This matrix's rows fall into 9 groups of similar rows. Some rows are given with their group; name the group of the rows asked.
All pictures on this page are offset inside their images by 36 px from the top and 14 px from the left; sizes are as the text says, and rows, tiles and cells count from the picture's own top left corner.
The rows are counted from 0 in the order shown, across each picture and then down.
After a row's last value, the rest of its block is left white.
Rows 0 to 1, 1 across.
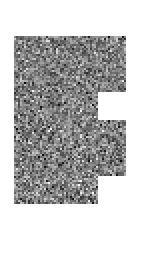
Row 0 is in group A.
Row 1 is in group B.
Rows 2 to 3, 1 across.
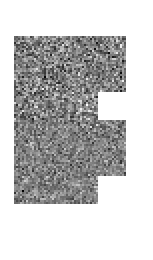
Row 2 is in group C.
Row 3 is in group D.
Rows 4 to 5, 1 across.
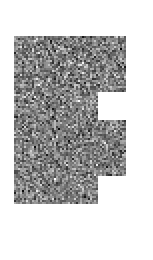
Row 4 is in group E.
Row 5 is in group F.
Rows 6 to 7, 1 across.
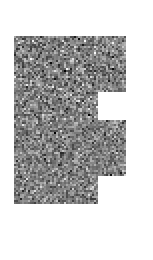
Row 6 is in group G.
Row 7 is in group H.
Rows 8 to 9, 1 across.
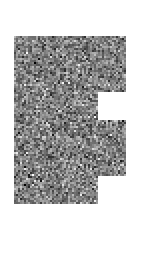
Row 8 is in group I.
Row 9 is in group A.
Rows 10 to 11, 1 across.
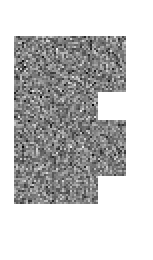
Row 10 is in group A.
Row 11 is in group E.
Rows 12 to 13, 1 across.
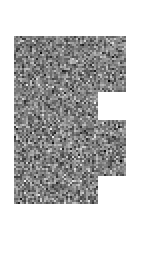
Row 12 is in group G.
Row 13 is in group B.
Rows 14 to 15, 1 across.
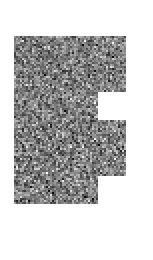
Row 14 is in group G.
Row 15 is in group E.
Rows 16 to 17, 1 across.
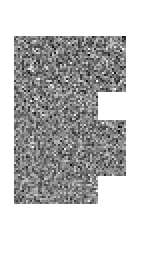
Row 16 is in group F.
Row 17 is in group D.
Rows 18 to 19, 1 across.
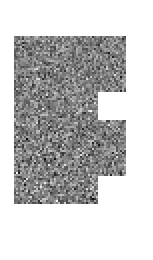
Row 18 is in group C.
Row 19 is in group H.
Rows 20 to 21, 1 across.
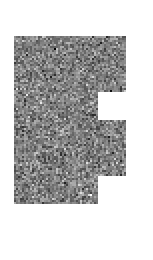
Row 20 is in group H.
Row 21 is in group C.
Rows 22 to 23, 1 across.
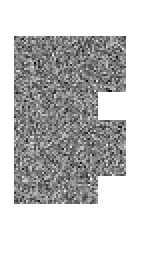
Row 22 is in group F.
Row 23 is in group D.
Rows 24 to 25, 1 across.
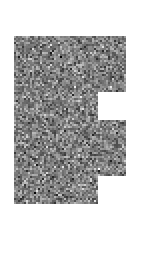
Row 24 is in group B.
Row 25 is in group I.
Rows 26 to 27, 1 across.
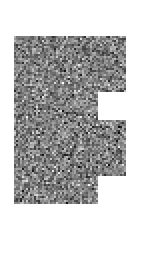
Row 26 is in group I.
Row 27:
D
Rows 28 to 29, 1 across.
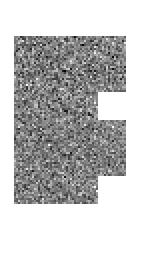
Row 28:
G
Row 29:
G
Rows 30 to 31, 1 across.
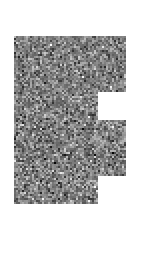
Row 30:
B
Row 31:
G
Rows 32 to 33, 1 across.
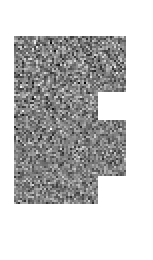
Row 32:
E
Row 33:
B
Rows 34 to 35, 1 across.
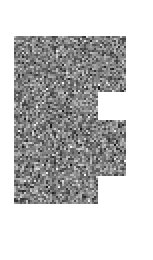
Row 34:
I
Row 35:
E
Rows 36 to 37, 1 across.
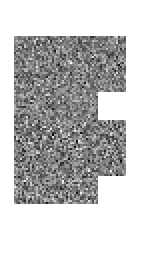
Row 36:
E
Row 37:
B
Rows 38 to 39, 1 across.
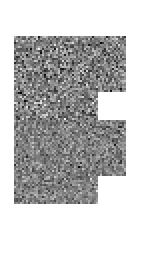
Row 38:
H
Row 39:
D
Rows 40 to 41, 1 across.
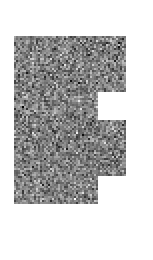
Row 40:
D
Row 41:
F
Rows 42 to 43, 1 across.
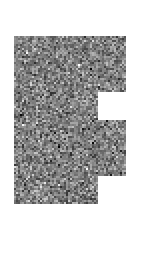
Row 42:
I
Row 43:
H
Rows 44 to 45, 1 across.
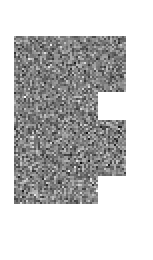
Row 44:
B
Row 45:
D
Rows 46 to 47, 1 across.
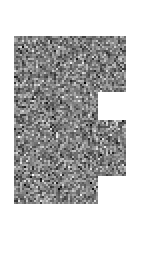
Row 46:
E
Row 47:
A
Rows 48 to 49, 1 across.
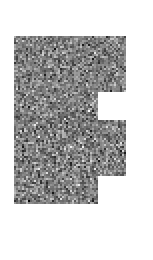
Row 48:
H
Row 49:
E
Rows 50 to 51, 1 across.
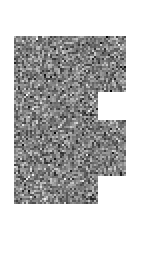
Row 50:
H
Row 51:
H
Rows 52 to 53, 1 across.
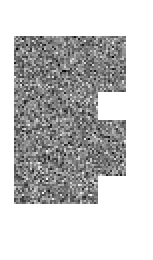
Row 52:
G
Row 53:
C
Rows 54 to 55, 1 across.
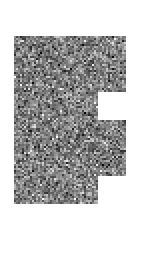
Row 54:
G
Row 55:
F
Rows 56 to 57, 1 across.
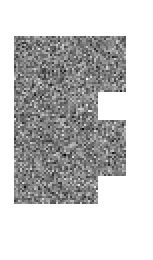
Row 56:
C
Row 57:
G
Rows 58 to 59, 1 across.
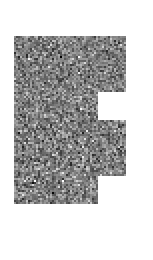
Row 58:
B
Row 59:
E
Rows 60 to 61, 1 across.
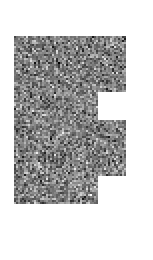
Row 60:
F
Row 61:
C
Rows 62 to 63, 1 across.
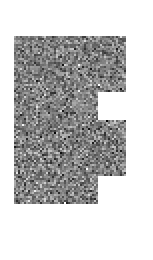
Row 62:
I
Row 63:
H
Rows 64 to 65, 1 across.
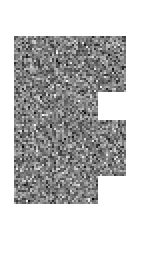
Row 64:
F
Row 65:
E
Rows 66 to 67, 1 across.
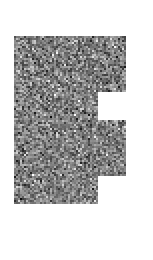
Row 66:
F
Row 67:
A
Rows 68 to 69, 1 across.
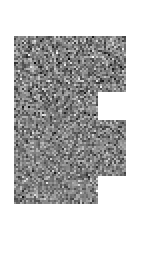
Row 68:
F
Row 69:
D
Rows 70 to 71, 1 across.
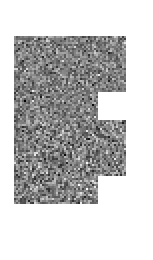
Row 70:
A
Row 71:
C
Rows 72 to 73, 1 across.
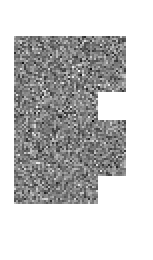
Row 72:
I
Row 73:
F
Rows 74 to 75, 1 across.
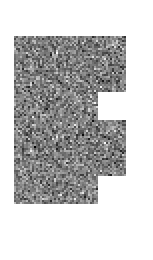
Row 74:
F
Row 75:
F
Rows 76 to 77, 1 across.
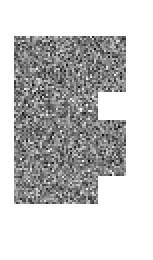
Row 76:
C
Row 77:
B
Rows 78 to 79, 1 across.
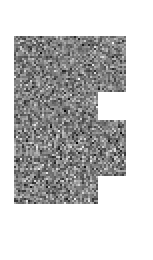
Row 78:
G
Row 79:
E
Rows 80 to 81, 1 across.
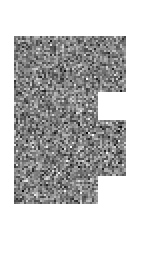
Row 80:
C
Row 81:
D
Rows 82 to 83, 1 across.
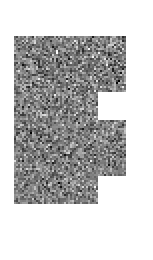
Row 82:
F
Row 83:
G
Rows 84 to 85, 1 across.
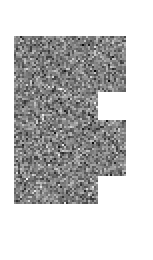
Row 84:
G
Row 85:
H
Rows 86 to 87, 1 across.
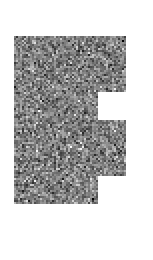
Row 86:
F
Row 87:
E
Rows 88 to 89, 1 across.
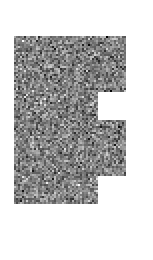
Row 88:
H
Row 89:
D
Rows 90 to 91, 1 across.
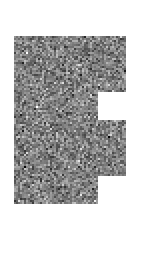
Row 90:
I
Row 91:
A
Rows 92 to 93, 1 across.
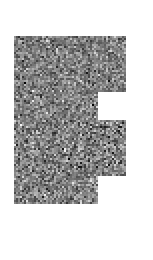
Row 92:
A
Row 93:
D
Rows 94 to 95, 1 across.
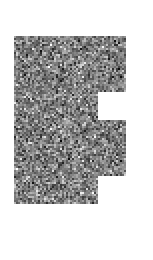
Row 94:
B
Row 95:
B
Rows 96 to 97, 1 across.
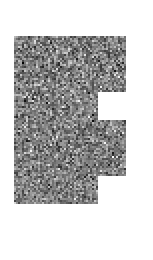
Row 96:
E
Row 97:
F
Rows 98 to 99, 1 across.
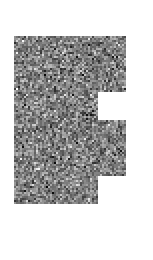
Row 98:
H
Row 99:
E
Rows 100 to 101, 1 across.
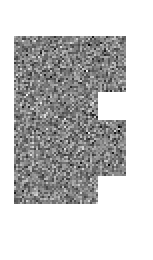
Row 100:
H
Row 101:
D
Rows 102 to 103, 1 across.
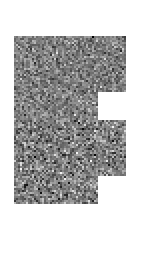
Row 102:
F
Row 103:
G
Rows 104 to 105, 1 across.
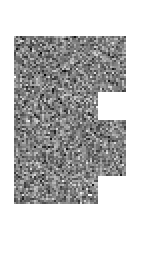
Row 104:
G
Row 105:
C
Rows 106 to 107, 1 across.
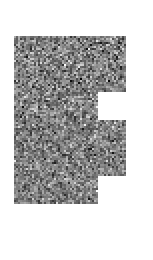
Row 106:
D
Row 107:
G
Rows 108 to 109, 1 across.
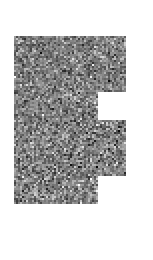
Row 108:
G
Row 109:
D
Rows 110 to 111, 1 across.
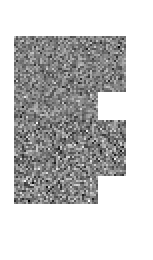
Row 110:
D
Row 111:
E
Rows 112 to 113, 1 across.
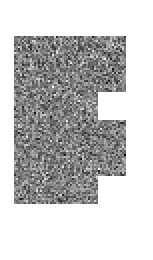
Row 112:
F
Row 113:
I
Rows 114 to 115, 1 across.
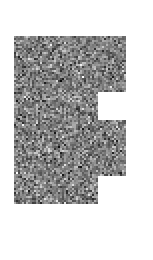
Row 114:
B
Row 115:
H
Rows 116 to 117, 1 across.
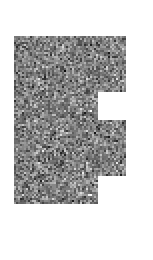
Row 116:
C
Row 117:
C
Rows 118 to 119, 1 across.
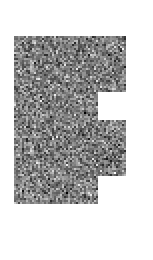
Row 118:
F
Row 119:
F
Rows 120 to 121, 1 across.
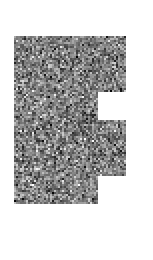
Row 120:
H
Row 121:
E
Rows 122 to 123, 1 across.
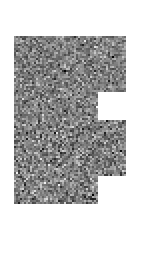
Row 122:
G
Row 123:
H
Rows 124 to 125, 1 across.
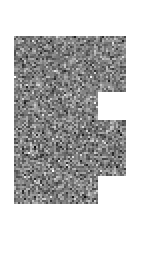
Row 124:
G
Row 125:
F
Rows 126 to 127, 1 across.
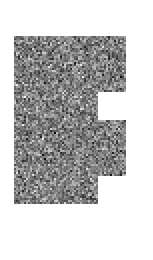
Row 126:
B
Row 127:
H
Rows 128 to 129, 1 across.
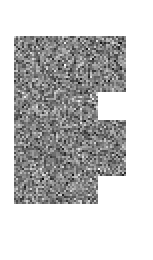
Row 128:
D
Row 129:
I
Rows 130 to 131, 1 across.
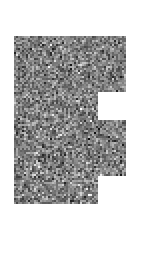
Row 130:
B
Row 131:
C
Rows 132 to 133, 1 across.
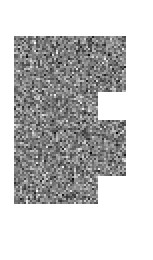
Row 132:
F
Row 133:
I
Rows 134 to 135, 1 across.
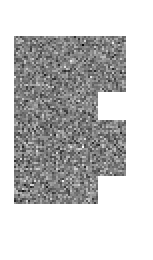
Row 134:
G
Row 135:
E
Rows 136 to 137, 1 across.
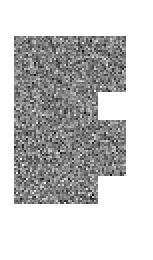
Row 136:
F
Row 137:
H
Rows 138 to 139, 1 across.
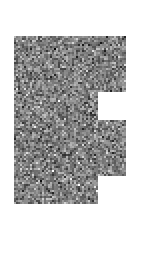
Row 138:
H
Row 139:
G
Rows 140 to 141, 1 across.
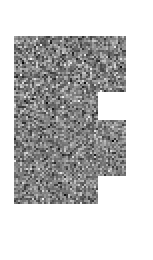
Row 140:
E
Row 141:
G
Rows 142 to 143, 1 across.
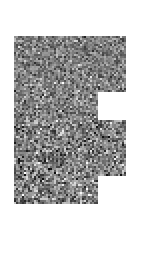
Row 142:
I
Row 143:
C
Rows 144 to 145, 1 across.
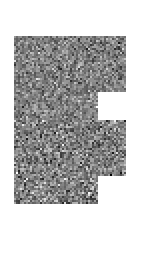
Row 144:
D
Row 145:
H
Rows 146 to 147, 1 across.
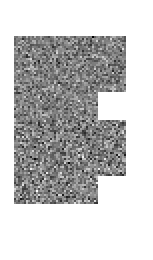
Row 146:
F
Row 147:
I
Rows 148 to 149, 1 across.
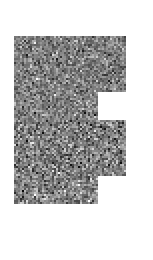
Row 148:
F
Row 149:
D
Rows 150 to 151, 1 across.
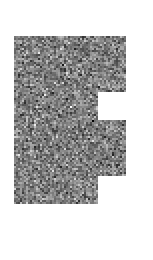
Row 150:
I
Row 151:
F
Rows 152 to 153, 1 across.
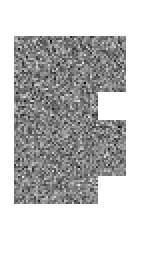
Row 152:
E
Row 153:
D
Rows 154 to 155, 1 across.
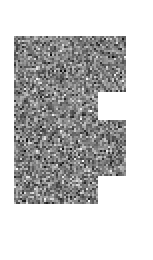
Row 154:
C
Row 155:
B
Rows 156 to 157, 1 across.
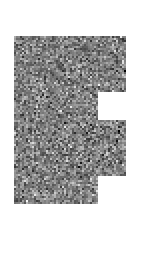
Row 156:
I
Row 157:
D
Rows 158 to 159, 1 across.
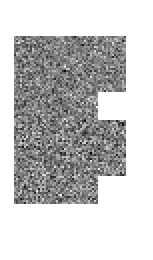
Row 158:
G
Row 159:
I
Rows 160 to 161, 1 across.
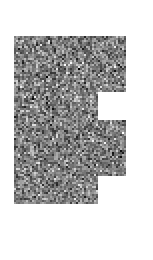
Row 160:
E
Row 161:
F
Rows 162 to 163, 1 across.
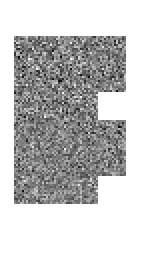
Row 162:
B
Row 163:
D
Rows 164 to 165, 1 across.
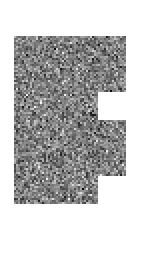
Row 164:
H
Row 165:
C
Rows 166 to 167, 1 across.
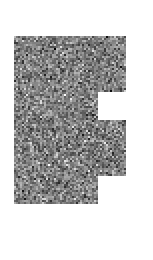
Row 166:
H
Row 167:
F
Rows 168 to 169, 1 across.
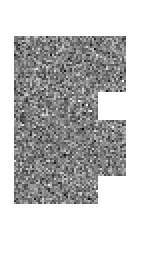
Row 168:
C
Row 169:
G
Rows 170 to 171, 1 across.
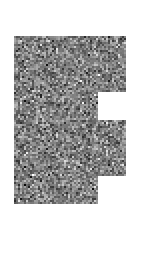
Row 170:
A
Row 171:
A
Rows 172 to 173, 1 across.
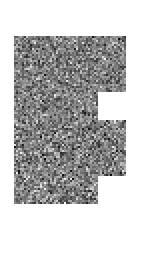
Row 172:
F
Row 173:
H
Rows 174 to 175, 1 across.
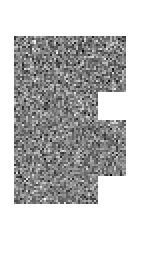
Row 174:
F
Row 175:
H
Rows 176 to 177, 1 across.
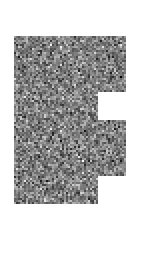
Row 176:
B
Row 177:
B
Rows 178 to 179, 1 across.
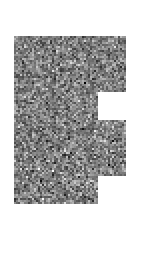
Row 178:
E
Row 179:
G
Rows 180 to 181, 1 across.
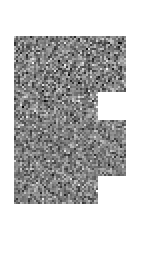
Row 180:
D
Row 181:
G
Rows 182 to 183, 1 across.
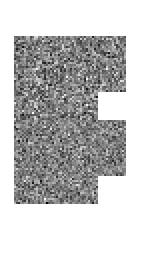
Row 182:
C
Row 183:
B
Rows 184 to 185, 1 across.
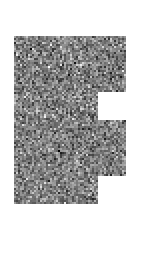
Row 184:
B
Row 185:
H
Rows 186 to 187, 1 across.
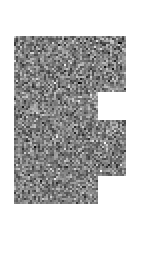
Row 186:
D
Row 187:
F
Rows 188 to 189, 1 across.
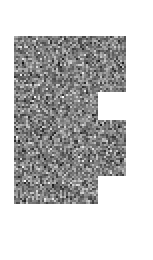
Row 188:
E
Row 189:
B
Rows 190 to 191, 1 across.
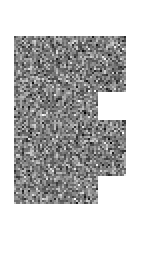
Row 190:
F
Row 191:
F
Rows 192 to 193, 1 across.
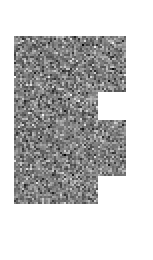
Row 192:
G
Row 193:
G
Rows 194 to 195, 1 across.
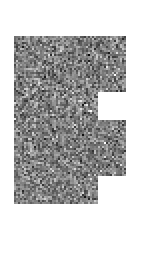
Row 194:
C
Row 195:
F
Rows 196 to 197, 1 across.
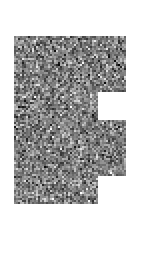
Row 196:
E
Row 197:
B
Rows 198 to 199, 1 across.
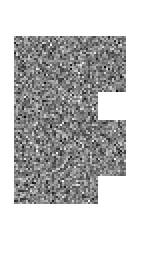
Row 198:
B
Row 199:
E
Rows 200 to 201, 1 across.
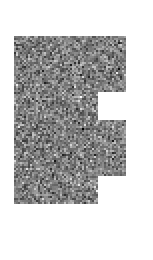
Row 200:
B
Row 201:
G
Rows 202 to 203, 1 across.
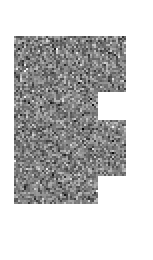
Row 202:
A
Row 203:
G
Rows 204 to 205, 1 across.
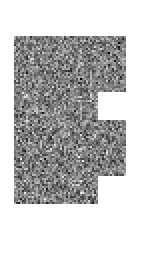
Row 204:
D
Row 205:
B
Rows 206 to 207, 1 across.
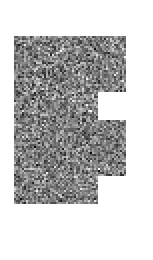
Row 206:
C
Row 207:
I
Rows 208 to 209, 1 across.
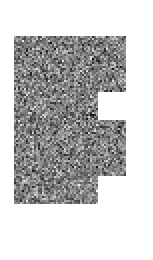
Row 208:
H
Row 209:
D
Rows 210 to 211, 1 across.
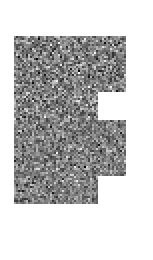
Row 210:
B
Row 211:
E
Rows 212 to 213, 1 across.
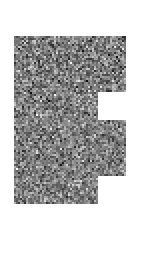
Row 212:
F
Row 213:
B
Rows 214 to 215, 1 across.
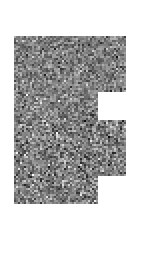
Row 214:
H
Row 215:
A
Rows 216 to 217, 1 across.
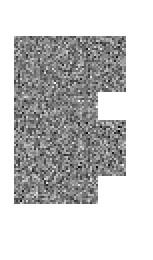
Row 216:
D
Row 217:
D
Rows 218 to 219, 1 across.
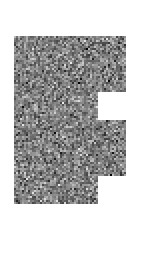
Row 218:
D
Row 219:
H
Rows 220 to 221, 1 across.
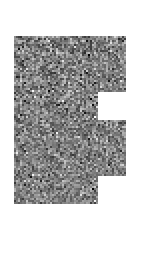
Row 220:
A
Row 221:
A
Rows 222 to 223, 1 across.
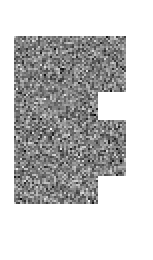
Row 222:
H
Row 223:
B
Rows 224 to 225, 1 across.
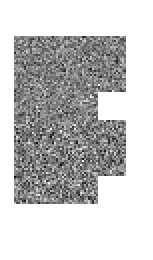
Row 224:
I
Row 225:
B
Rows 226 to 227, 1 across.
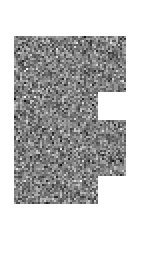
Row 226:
A
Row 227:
B
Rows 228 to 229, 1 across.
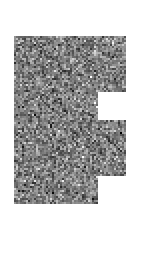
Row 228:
G
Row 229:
E
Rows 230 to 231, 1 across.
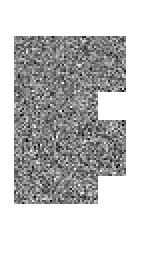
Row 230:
I
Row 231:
F
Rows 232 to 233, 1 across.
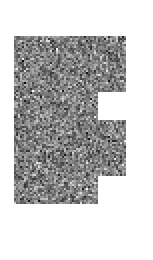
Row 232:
A
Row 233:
C
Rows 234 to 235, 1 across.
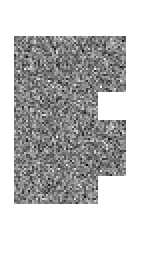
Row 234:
F
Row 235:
F
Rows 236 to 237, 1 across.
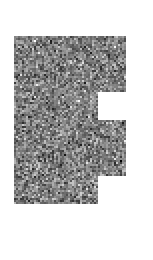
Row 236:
E
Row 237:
C
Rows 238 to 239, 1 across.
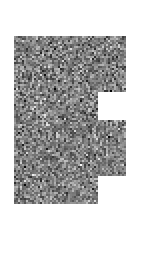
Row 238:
H
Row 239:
A
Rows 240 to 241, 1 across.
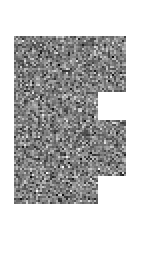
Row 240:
G
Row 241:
I
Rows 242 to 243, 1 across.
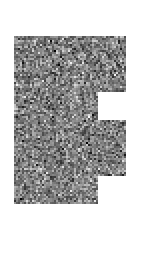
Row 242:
E
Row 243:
I
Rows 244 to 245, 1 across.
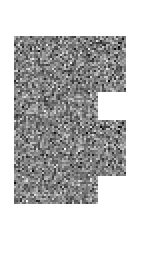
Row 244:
D
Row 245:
D
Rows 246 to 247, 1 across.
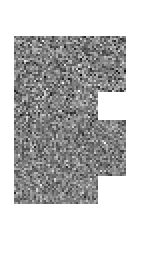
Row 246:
I
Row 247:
F
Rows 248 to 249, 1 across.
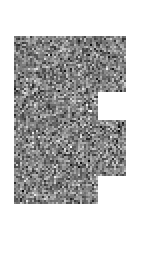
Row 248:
C
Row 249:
D
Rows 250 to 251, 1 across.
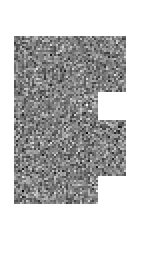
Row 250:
C
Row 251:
D
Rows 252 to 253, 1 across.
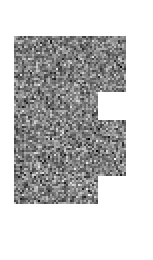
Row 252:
E
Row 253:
C
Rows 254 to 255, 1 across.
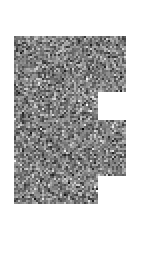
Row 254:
C
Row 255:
G
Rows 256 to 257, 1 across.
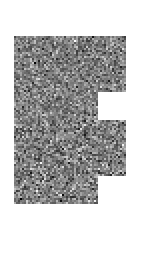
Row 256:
F
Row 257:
I
